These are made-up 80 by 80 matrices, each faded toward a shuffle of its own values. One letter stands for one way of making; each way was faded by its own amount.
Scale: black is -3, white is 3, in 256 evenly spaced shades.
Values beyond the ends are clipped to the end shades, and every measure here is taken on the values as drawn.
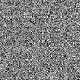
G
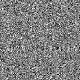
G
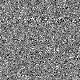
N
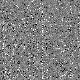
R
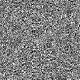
G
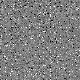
R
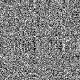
G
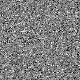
N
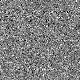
N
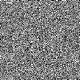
G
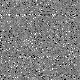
R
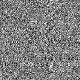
G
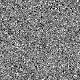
N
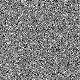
N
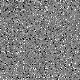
R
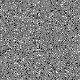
R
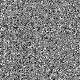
N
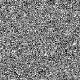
G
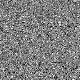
N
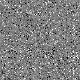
R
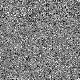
N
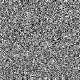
G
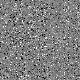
R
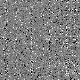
R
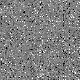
R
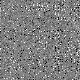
R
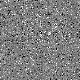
R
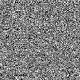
G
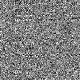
G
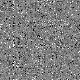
R
